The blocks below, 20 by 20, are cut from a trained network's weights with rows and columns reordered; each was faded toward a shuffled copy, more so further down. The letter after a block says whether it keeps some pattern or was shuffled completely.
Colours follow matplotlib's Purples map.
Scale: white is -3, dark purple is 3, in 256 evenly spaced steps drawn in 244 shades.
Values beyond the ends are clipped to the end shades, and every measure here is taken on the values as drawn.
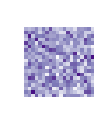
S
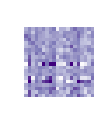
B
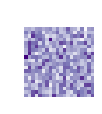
S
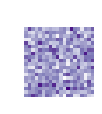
S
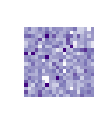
S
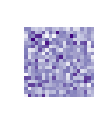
S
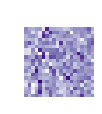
S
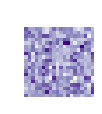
B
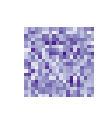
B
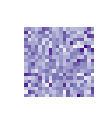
B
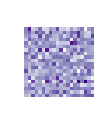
B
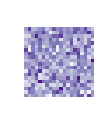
S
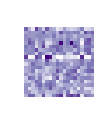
B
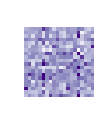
B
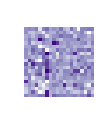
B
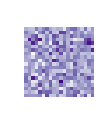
B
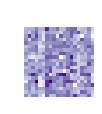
B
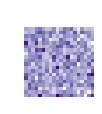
S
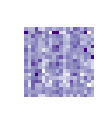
B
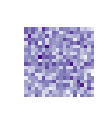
S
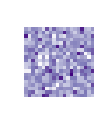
S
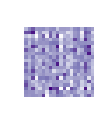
B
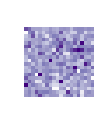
S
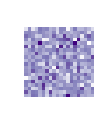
S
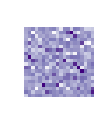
S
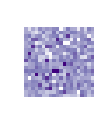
S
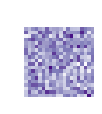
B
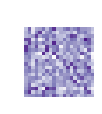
B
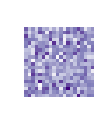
B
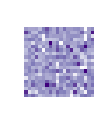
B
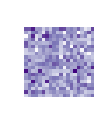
S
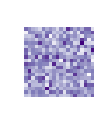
S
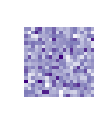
S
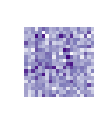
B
